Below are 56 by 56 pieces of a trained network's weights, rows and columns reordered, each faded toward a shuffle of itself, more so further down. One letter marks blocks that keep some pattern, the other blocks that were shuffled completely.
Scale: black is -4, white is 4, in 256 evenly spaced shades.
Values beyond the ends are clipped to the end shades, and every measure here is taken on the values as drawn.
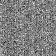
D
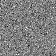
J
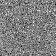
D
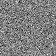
J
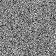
J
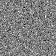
D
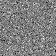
J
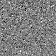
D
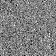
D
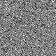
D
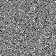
J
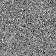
J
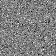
J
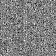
D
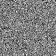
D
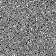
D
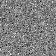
D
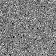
J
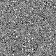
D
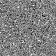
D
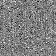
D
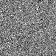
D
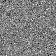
J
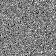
J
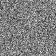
J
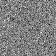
D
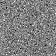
J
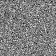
J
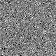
J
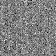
D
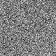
D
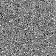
J
